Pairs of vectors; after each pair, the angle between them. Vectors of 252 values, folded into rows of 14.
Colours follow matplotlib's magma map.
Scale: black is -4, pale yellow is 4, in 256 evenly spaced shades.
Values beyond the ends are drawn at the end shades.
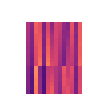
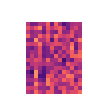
partly aligned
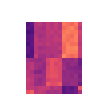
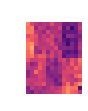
nearly opposite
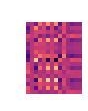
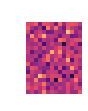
partly opposed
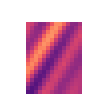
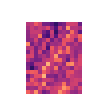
partly opposed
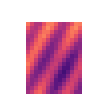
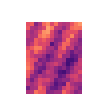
nearly parallel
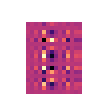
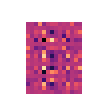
nearly parallel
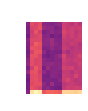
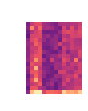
nearly parallel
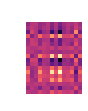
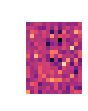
partly aligned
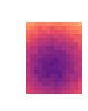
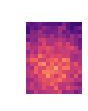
nearly opposite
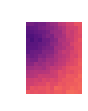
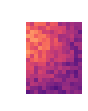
nearly opposite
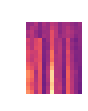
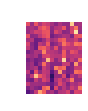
partly opposed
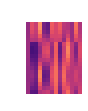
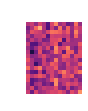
partly aligned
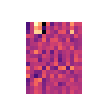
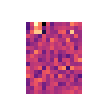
nearly parallel
